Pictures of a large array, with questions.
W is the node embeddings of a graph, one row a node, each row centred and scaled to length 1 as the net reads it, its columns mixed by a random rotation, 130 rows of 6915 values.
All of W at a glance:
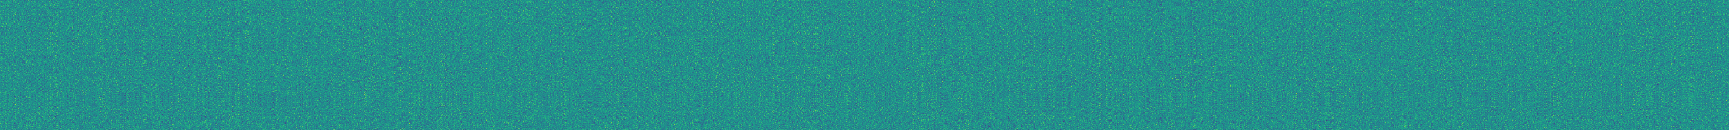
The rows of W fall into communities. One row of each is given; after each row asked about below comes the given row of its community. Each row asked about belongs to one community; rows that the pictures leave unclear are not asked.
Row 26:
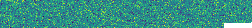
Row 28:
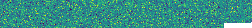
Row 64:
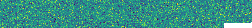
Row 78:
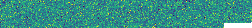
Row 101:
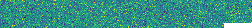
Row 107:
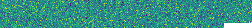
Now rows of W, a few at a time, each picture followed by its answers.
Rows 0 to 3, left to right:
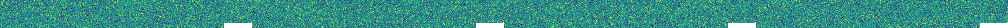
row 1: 107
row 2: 107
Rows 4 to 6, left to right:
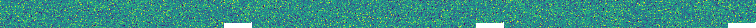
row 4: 28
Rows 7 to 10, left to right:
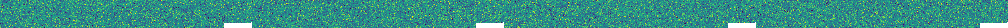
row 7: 101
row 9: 64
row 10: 107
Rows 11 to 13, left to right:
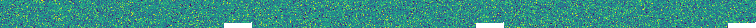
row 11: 64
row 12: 101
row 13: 64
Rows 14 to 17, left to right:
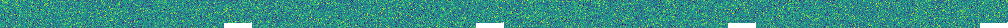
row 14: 107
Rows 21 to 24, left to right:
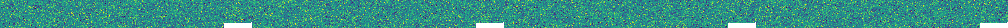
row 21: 101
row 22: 64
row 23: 78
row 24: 78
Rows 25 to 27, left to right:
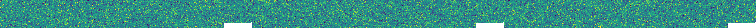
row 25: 107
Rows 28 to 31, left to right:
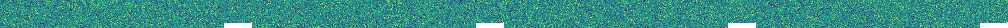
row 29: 64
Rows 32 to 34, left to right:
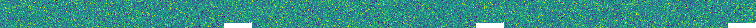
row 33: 101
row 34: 28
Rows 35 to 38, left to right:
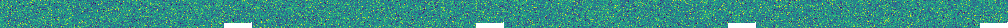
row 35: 64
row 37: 101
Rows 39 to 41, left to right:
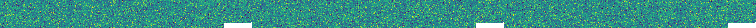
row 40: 26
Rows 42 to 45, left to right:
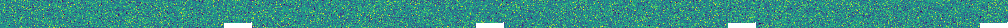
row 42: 78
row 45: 101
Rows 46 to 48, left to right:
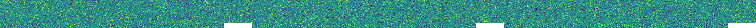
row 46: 107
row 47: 101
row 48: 101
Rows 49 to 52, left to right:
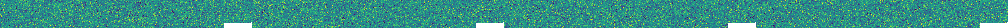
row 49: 78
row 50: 64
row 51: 101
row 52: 78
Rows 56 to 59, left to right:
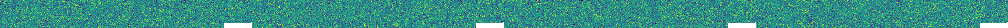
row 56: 28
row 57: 64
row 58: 26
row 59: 64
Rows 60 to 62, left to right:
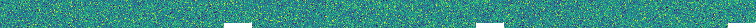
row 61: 28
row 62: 78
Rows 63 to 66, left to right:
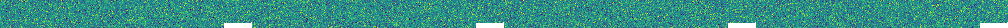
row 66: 26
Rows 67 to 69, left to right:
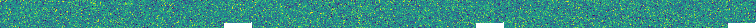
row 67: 28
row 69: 28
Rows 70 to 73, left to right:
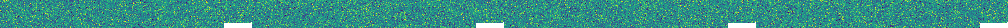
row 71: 101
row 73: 101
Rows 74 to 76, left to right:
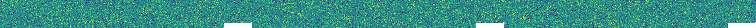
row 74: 107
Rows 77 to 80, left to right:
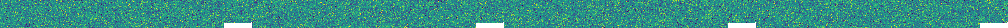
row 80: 28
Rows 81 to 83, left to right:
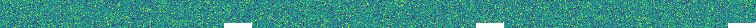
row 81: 107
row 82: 101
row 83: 26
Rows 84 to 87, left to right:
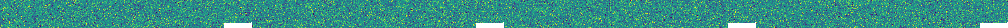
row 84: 78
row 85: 78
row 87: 28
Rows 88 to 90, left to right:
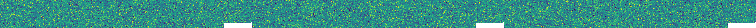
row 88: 101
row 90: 28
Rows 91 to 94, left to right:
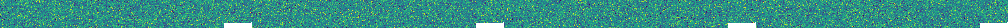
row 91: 64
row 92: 107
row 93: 78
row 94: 101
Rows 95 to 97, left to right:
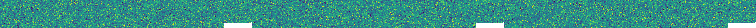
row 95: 78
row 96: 78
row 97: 78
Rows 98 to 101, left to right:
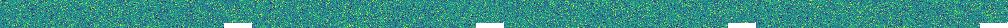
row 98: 101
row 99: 78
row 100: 28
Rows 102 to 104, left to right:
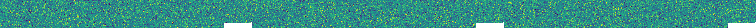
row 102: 107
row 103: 78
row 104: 101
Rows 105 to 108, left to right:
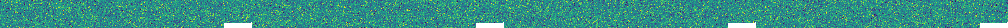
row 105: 26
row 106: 101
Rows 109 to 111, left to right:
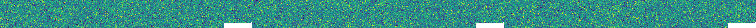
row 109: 64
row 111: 101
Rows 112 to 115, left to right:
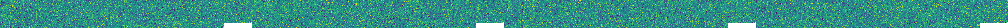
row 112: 78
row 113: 107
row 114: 78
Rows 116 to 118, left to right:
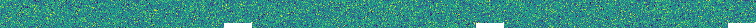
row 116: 107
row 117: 28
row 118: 107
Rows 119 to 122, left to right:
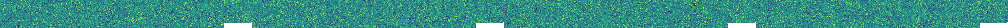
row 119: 78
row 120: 64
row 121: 101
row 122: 28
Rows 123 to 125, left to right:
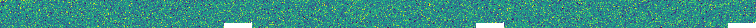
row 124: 64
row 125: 78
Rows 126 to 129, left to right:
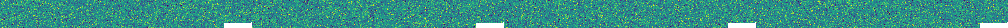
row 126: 64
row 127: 78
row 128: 64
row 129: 28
